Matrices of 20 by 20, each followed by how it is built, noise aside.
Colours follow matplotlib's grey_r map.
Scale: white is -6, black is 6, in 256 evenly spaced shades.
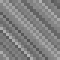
Toeplitz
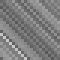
Toeplitz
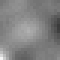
smooth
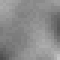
smooth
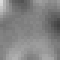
smooth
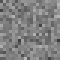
noise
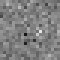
noise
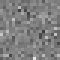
noise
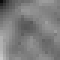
smooth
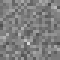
noise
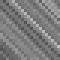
Toeplitz
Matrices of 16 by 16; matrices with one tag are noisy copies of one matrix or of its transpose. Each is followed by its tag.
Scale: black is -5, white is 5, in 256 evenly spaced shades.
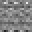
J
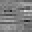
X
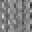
J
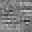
X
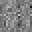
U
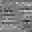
X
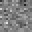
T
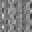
J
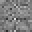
U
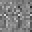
U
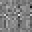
U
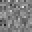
T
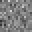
T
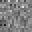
T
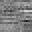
X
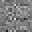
U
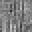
X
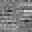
X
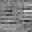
X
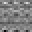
J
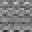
J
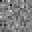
T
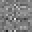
U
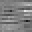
X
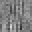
X
